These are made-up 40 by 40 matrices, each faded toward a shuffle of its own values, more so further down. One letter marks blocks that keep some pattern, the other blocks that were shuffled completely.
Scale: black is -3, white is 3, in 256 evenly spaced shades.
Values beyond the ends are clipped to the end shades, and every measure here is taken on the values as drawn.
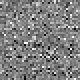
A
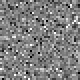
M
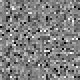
A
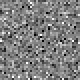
M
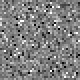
M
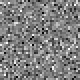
M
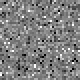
M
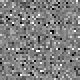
A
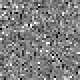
M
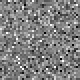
M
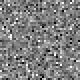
M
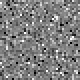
M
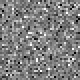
M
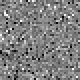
M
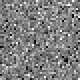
M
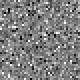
M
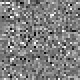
A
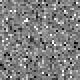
M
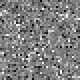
M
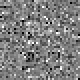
A
